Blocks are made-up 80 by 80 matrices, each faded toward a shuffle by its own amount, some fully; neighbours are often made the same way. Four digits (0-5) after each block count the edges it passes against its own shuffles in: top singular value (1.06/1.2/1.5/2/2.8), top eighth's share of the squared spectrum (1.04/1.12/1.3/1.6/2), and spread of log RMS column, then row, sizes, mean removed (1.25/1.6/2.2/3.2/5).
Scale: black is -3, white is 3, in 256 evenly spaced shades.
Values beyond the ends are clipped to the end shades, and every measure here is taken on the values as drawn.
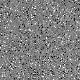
3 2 1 0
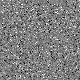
0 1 0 1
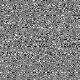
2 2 0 4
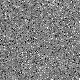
0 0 0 0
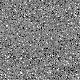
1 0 0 1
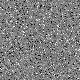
0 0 0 0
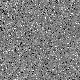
0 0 0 0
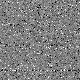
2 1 0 1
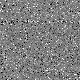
1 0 0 1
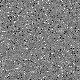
0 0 0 0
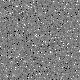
0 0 0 0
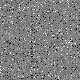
2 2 0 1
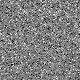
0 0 0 0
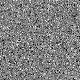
3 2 0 1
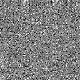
3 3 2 0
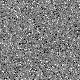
1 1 0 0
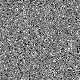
3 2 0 1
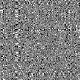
4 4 2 2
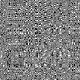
4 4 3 2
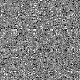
4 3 1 2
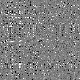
4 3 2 2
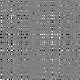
5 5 3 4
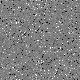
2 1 0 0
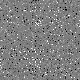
3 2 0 1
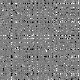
4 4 3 3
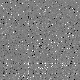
3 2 1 0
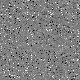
2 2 1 1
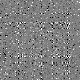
4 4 2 2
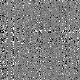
2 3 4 3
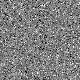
0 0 1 0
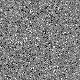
0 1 1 0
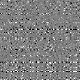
4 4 2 3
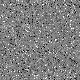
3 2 1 1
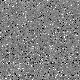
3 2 0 1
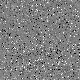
2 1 0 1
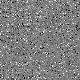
3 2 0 1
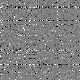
4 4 1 3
